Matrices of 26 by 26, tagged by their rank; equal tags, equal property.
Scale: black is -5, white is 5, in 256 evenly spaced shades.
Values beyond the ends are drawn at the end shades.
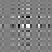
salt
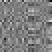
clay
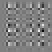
salt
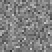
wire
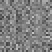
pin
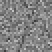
wire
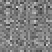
pin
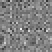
pin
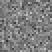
wire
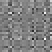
clay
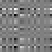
salt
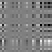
salt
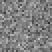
wire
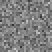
wire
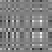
salt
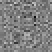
pin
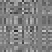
clay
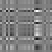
salt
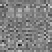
pin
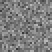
wire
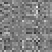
pin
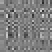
clay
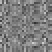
pin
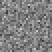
wire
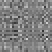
clay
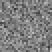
wire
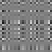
salt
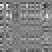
clay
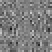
pin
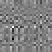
clay
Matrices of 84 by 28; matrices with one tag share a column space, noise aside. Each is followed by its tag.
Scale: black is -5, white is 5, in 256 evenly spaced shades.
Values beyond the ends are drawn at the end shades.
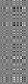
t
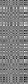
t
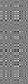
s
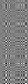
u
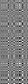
u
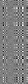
t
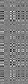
s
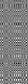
u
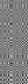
u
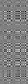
s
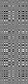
s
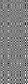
u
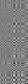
u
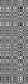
t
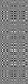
s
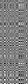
u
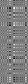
t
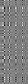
t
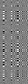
s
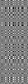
t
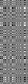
t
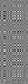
s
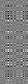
s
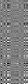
u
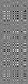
s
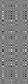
s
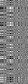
t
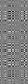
s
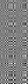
u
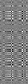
s
